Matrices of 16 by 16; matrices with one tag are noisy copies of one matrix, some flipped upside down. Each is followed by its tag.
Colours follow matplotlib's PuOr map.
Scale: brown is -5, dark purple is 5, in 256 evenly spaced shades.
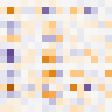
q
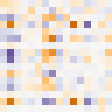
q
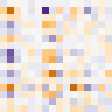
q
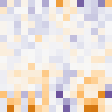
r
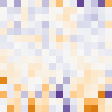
r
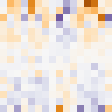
r
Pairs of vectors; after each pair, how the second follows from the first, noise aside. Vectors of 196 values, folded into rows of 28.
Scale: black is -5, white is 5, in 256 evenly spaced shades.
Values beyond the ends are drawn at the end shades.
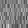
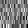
scaled up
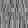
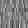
negated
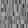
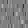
partly zeroed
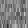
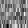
scaled up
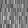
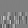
partly zeroed
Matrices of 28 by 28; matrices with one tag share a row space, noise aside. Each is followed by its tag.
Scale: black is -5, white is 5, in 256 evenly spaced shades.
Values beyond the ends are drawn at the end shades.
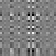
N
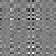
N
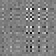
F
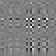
F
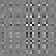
F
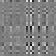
F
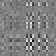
F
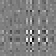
F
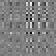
F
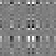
N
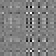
F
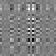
N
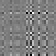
F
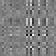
F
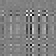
F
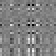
N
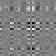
N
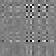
F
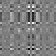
N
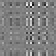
F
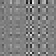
F
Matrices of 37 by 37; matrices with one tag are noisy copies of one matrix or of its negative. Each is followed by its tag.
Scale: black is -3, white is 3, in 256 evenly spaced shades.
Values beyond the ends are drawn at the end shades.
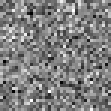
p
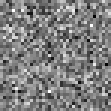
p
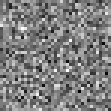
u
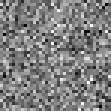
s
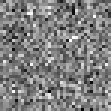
p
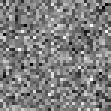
s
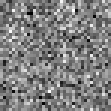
p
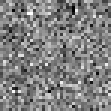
p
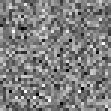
u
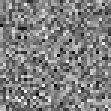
u
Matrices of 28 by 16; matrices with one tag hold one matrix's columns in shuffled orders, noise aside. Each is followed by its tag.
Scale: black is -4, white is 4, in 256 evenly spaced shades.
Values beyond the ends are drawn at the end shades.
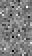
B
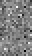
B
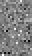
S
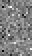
B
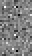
B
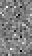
B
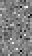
B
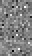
B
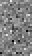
S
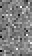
B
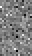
B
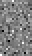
S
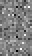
B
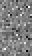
B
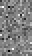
B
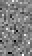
S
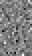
S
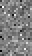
B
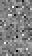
B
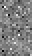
B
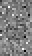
B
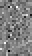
B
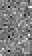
B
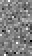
S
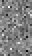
B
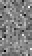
B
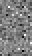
B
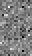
B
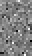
S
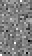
S
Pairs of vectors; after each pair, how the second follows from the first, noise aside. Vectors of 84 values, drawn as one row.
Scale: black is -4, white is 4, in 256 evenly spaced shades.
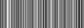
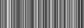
copied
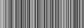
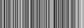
reversed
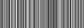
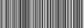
wrapped around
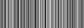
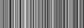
wrapped around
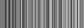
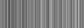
shrunk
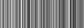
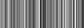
wrapped around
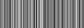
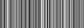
reversed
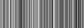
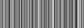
sign-scrambled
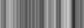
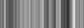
negated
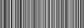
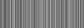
shrunk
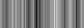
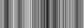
reversed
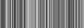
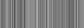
shrunk
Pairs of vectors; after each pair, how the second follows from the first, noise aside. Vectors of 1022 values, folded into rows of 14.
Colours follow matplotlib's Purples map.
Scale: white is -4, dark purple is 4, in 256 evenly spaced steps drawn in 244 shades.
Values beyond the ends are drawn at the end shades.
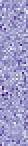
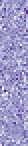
negated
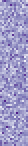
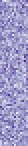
negated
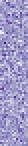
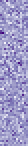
negated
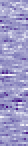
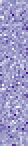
shuffled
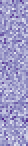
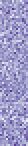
negated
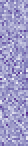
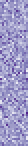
copied
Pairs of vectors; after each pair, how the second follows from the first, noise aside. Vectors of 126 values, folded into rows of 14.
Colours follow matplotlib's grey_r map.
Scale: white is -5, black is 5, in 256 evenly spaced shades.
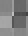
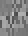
sign-scrambled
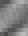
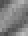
copied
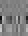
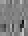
wrapped around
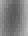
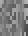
sign-scrambled
